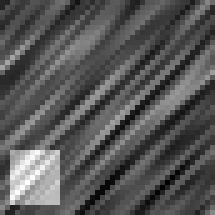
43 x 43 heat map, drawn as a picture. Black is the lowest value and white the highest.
Mirror symmetry: none. Odd patch: higher, in the bottom left. Calmest part: top middle. Ninth with the highest average: bottom left.
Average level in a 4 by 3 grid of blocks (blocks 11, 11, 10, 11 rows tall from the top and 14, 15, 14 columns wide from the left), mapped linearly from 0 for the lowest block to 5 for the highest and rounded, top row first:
110
111
210
500
